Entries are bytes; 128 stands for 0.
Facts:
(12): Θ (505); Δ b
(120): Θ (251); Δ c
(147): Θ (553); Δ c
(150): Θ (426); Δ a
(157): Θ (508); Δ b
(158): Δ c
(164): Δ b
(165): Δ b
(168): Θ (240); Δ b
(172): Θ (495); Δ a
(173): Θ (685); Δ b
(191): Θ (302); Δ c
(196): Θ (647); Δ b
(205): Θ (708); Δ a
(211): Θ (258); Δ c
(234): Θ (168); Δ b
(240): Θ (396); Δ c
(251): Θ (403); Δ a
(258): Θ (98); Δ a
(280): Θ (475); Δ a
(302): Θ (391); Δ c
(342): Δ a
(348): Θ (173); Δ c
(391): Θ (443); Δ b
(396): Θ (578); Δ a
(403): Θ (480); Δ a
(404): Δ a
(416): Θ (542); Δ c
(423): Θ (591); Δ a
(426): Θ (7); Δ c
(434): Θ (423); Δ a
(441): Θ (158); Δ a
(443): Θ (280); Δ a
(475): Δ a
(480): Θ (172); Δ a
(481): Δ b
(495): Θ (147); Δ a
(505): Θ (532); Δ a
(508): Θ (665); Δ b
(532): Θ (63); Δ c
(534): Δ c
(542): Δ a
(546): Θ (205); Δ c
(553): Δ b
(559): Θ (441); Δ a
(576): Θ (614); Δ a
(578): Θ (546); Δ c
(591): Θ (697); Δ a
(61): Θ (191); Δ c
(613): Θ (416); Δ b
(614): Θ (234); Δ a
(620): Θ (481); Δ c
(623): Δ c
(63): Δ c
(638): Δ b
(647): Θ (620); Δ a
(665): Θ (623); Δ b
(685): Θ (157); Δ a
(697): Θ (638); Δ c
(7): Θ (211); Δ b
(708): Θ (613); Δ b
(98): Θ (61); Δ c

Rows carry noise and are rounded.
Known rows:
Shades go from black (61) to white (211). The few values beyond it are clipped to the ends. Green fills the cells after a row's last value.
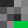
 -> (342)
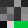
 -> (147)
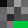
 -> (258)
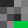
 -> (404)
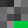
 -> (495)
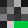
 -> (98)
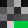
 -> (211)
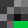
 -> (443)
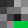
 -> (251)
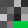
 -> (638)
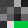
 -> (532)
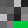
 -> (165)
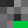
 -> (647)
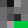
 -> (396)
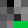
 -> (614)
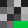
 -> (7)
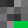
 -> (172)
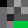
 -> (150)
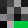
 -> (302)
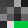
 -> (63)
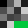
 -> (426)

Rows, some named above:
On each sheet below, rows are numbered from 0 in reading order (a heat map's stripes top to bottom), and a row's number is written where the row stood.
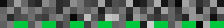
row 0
(258)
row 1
(495)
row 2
(280)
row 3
(553)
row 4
(481)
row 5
(98)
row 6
(576)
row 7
(302)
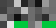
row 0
(120)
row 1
(396)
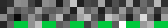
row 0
(475)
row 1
(542)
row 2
(7)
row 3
(553)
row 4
(416)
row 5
(613)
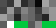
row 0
(416)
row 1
(576)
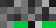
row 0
(591)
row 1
(61)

